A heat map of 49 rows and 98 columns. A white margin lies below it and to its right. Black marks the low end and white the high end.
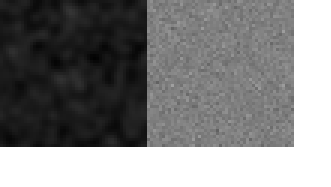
The table splits into one row of 2 panels. Panel 1,1: very low, blotchy, faint in contrast. Panel 1,2: middling, fine-grained, faint in contrast.
